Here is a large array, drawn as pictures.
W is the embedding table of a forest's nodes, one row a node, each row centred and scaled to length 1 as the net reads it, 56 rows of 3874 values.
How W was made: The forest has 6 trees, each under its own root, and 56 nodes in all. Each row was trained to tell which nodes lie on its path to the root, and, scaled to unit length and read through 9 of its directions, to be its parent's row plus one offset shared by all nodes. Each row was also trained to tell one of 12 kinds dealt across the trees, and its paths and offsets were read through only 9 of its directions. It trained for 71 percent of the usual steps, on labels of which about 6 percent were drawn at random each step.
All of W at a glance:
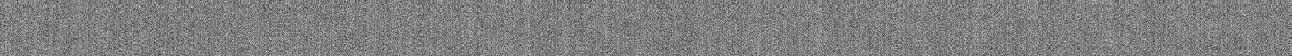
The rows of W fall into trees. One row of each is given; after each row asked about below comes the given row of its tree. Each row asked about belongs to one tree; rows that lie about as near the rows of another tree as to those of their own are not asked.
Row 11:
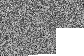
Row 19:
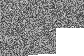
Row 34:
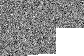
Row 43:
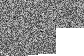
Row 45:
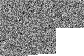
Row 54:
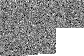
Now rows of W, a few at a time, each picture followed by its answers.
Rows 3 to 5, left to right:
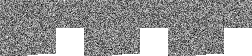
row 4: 54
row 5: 43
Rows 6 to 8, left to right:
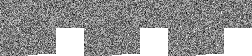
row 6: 43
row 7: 43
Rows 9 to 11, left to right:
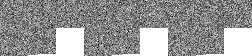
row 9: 45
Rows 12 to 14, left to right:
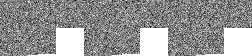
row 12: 43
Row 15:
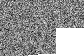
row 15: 19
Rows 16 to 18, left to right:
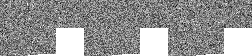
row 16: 54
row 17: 54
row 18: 19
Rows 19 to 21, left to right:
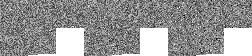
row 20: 43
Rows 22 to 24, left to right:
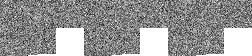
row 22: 11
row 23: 34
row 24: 45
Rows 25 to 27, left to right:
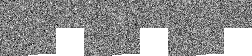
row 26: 11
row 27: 45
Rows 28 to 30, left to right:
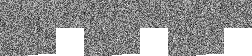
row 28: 43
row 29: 11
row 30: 45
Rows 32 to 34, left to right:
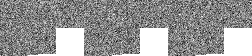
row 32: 34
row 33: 45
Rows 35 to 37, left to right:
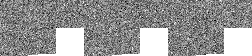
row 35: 45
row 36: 45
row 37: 43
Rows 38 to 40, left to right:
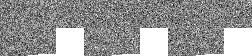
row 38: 34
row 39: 34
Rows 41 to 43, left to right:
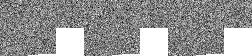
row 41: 45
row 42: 54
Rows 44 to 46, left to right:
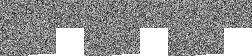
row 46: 54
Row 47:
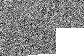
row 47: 43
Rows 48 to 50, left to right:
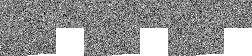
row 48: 43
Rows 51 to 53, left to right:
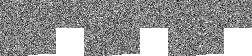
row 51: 45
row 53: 45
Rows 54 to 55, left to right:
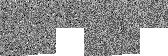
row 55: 43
